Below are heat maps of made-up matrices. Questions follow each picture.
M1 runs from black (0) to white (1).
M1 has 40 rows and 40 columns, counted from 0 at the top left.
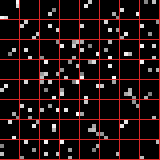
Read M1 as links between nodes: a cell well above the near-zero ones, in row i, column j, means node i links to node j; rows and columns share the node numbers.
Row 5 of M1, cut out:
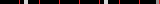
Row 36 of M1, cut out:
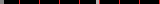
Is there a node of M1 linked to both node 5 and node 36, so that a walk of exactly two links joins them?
no
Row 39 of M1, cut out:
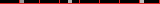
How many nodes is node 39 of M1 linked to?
3
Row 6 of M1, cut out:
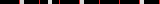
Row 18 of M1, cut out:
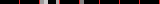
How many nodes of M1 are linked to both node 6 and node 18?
1
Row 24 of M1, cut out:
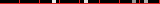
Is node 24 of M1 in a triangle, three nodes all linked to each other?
no
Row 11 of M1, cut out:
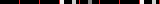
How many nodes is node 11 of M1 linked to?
5
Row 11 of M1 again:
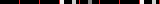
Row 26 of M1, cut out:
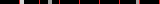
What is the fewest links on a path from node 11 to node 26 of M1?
4
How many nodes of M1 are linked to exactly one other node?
0
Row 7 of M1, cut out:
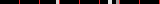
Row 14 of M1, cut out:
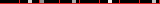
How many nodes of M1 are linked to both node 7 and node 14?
1
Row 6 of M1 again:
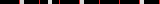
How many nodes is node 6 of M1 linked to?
4
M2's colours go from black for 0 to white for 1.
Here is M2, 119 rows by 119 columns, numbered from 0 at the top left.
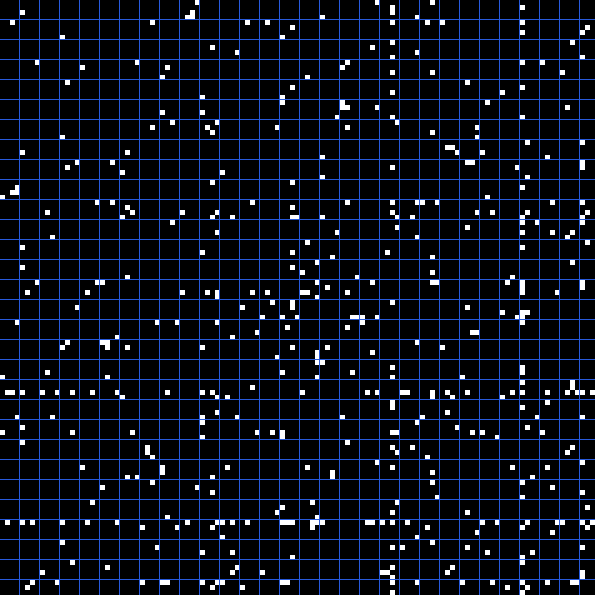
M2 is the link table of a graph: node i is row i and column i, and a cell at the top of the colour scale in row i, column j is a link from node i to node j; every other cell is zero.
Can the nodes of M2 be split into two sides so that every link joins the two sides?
no
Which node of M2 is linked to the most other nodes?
node 104
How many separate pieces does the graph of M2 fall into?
1
